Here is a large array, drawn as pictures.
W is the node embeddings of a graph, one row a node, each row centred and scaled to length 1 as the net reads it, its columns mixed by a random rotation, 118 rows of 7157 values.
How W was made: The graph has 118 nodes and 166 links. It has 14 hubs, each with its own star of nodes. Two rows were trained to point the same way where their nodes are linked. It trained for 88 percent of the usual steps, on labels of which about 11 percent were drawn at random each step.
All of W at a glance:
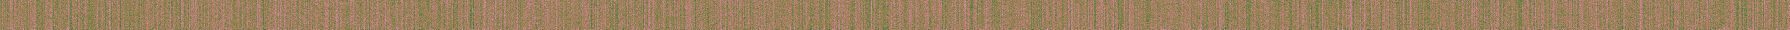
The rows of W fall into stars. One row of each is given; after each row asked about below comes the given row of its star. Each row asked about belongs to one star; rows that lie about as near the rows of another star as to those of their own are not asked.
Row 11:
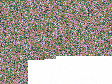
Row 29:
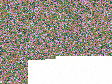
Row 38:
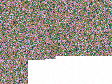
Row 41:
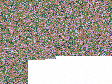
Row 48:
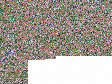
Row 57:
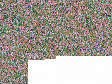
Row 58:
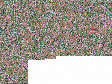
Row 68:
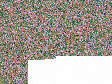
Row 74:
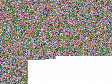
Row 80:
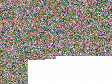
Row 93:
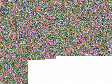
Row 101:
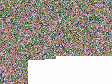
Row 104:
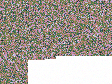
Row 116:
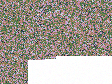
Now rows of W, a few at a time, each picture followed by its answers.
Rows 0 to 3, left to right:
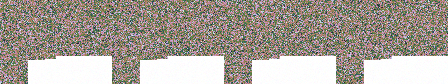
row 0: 93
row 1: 38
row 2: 48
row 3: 104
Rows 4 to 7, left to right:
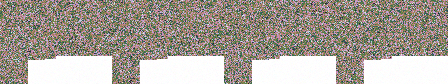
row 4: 41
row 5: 104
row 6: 58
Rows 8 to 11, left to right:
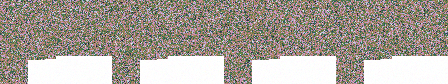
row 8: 74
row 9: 74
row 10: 11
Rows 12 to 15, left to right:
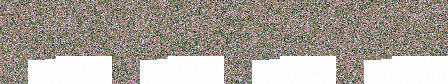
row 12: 58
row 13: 41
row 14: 93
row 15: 104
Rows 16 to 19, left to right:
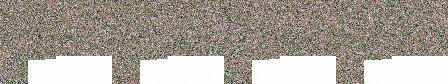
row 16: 93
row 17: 41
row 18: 48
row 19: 101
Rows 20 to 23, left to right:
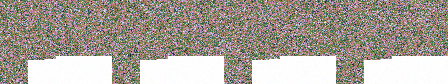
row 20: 11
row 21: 74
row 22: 93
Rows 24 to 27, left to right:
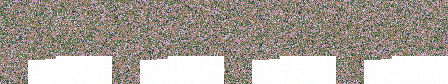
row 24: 58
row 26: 104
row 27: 101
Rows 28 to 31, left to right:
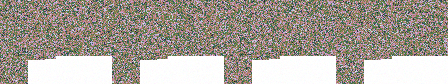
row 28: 74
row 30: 38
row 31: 104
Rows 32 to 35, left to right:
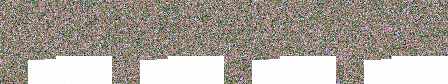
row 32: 116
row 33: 57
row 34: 29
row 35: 104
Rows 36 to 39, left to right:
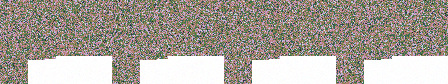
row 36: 68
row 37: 104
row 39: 101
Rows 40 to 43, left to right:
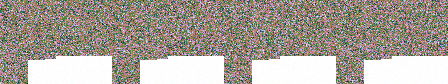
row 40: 93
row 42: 68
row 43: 80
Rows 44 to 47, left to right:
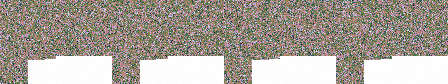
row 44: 11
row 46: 80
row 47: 68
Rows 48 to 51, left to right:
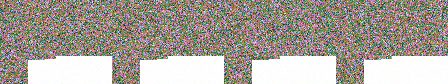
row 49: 104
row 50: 80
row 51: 57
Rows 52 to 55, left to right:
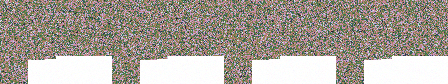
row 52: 101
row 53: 38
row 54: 74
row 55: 116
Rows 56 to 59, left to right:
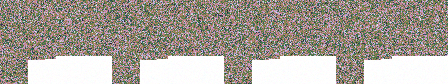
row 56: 29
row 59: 68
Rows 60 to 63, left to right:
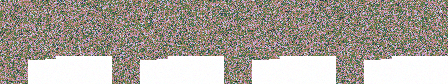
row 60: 80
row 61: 41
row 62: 80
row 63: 57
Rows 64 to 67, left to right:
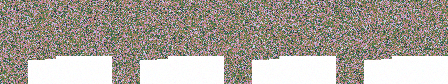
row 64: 11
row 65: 93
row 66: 29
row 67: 48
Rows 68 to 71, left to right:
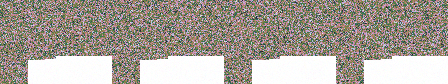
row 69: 80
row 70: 104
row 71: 101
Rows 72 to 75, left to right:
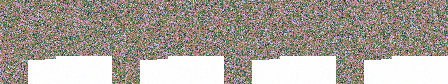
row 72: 93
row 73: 101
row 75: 74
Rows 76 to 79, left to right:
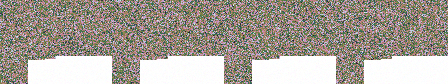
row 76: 41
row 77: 48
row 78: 116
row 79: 68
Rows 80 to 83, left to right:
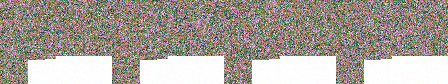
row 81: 38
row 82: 68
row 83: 68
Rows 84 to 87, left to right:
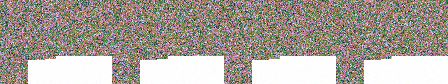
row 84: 68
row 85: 93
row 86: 93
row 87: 29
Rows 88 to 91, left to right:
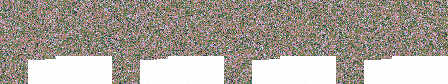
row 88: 74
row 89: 41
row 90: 116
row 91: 101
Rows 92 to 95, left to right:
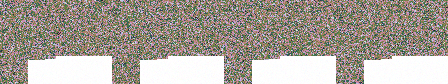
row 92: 80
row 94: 74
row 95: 101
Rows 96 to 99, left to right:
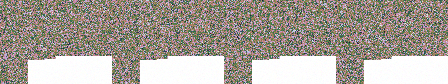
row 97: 29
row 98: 41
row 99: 29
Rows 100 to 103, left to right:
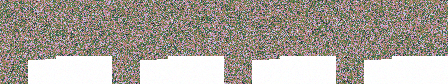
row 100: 116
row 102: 93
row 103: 41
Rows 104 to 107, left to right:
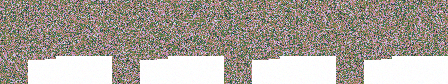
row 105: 57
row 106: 68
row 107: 68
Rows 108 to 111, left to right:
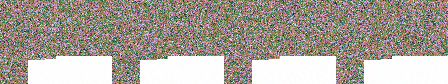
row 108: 116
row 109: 29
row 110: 29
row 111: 101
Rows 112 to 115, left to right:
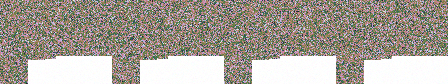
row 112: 116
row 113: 58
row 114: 58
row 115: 29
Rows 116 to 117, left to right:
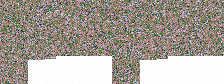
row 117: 104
